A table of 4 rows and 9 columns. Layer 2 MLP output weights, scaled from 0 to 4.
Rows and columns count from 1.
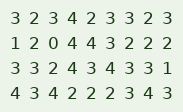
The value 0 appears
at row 2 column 3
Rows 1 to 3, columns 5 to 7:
2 3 3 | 4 3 2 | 3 4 3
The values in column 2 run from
2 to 3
